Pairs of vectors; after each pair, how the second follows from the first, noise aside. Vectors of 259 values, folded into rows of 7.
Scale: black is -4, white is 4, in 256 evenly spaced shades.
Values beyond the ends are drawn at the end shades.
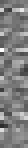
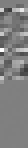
partly zeroed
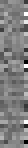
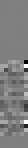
partly zeroed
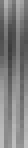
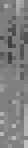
partly zeroed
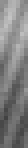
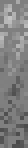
partly zeroed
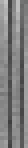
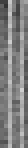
negated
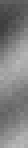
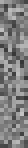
shuffled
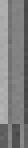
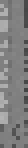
partly zeroed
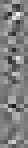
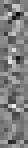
negated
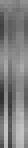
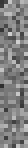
shuffled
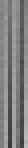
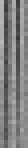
reversed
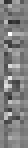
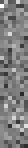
shuffled
